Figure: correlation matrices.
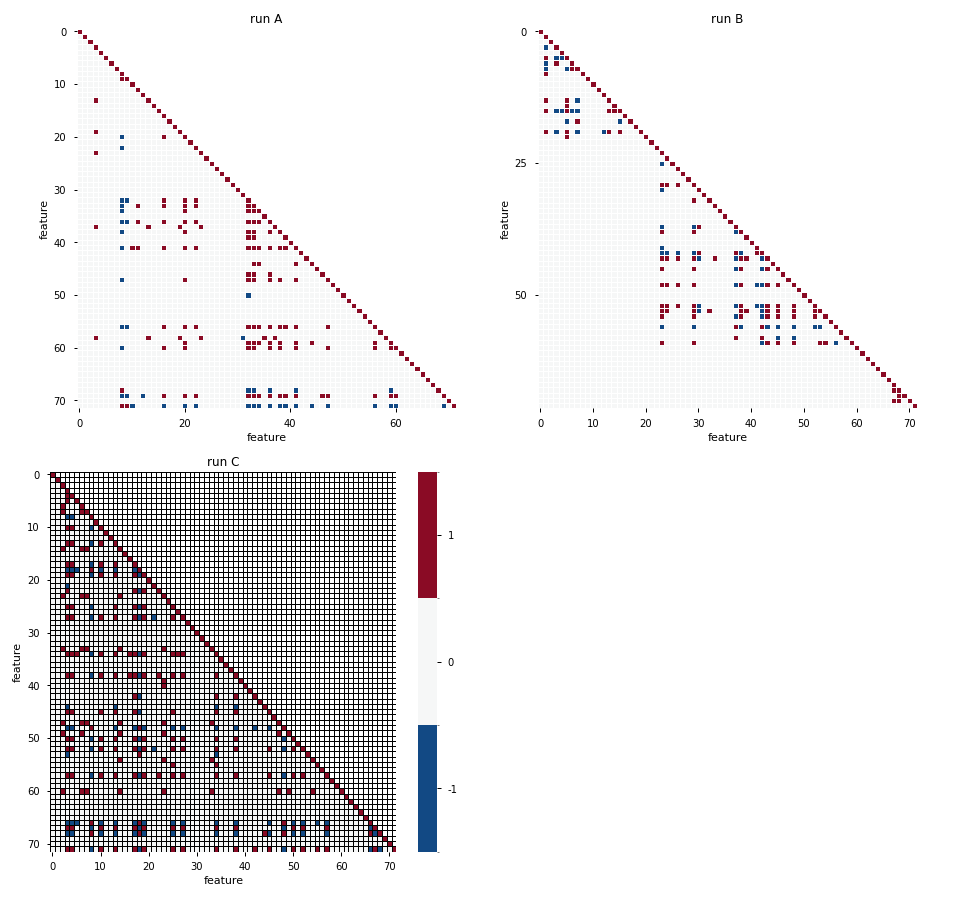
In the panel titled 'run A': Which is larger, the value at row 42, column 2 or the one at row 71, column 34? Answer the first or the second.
the first
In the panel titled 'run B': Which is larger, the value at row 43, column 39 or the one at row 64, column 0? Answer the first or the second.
the first
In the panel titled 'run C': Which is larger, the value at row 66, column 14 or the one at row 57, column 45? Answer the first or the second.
the second
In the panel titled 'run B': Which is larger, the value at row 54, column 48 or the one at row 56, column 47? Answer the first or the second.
the first
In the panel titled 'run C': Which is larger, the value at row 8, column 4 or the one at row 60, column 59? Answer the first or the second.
the second
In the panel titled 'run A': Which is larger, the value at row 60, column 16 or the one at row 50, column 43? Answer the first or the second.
the first
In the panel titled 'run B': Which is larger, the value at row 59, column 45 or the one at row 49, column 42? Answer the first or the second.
the first
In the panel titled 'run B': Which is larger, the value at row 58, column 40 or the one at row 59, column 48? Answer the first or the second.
the second
